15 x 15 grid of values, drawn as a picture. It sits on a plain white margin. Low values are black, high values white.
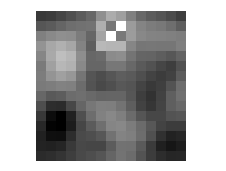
Grain: blotchy. Average level on the scale: 40%. Odd patch: rougher, in the top middle. Roughest part: top middle. Ninth with the lowest average: bottom left. Ninth with the highest average: top middle.
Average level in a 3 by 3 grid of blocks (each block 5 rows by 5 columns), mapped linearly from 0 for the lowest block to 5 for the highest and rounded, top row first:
453 / 432 / 031
